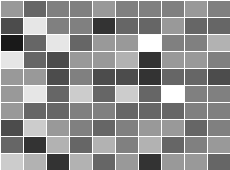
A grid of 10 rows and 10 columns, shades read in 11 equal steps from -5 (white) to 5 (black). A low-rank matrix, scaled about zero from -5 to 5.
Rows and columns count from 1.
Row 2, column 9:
1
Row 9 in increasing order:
-2 -2 -2 -1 0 0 1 1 1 3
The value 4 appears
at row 3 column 1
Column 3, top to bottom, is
0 0 -4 2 2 1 1 -1 -2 3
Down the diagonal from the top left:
-1 -4 -4 -1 2 -3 1 -1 0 1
